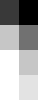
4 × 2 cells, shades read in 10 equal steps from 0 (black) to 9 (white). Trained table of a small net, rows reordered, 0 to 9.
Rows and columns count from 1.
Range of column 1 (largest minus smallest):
7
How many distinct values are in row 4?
2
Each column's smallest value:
2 0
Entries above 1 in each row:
1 2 2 2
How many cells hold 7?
2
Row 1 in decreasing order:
2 0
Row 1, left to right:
2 0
